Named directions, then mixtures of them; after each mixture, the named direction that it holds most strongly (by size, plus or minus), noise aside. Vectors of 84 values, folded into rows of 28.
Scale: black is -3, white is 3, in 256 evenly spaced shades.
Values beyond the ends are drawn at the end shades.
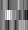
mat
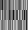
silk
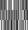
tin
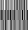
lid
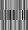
lid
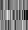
mat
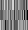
lid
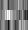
mat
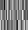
tin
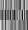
lid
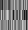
silk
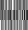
lid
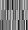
tin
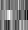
mat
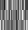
tin
